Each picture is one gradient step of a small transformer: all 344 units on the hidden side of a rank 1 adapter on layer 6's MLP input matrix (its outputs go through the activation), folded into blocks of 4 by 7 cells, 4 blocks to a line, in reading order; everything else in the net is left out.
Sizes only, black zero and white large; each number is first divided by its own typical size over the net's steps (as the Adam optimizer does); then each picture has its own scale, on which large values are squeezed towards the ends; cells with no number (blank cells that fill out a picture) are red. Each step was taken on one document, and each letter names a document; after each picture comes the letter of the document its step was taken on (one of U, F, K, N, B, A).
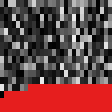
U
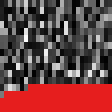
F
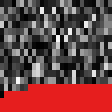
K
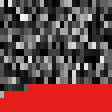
U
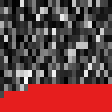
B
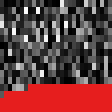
F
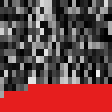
U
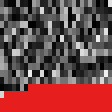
K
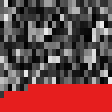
K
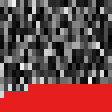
U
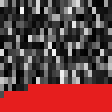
U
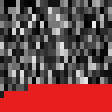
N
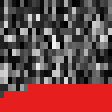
K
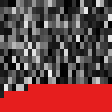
N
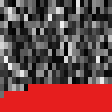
N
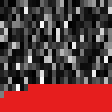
F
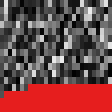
K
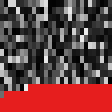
U
